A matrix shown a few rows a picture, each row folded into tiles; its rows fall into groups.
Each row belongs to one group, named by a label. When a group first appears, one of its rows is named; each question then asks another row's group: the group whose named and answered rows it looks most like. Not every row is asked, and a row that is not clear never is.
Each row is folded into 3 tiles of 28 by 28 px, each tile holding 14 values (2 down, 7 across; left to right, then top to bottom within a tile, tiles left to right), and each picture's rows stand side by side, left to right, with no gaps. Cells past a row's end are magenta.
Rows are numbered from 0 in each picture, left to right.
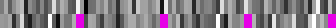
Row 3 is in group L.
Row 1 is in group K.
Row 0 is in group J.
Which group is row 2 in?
J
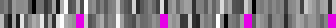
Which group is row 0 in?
L
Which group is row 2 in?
J
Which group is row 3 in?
K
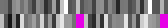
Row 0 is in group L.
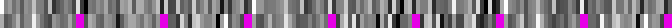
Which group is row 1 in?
K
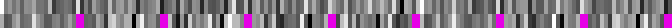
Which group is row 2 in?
L
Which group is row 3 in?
J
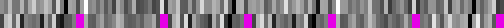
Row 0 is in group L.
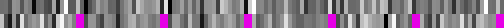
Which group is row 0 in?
L
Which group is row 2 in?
K
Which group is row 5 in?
L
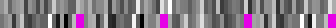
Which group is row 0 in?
J
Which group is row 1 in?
J
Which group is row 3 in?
J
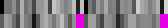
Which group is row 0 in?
K
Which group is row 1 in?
K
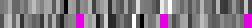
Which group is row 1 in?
J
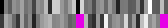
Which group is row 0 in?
K
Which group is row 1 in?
L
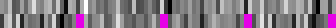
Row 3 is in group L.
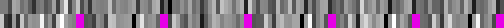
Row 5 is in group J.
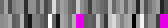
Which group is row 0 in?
J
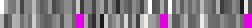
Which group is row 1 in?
L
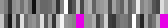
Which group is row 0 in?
L
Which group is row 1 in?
J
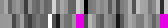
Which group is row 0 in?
J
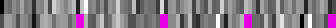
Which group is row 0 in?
K
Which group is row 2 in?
J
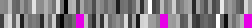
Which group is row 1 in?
L
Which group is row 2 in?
J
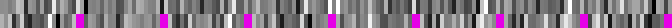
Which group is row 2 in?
L
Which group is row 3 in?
J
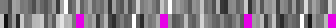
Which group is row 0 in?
L
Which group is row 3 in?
J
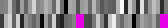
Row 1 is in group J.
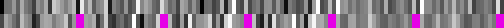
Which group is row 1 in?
J
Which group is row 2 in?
L
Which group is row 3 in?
L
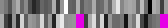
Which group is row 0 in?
L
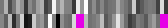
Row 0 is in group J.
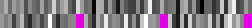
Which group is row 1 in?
L
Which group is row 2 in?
L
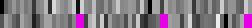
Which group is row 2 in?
J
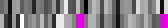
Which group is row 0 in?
L
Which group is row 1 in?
K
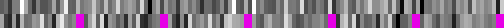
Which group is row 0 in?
L
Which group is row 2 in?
L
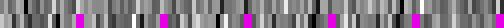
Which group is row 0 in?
J
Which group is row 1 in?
J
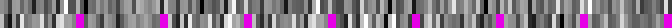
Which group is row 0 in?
L
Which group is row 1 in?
K
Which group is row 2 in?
L
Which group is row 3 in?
L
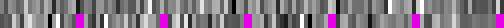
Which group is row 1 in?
L
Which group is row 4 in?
K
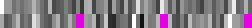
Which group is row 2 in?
L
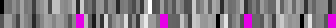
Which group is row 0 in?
K
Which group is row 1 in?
L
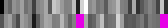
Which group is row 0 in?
K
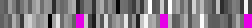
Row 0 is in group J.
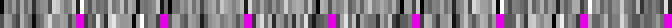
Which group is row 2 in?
K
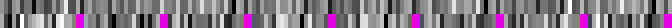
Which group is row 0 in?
L
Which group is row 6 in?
L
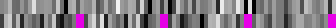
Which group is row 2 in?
K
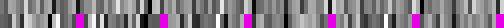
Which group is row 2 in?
J
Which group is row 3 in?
K
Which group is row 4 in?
J
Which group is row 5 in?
K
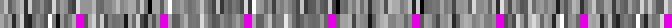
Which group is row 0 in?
J
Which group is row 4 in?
K
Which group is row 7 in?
J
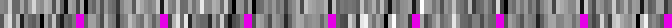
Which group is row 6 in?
K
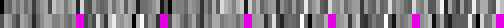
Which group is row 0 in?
K
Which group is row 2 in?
K
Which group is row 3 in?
J
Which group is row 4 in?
J
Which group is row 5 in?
J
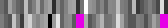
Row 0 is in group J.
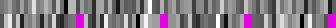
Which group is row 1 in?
L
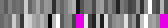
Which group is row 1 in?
L
